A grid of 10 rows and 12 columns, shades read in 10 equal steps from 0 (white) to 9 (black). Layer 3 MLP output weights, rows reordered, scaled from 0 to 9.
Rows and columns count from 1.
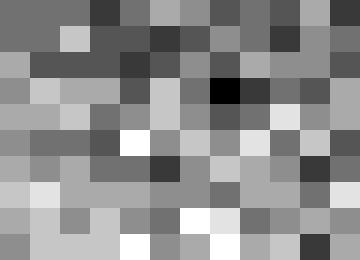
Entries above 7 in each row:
0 0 0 1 0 0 0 0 0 0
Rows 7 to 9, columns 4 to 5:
5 5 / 3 3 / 2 4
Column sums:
36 35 35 45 40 44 36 43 40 41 45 43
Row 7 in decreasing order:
7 7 5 5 5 4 4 4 3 3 3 2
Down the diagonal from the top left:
5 5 6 3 4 4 4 5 5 2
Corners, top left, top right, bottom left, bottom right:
5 7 4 3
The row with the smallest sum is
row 10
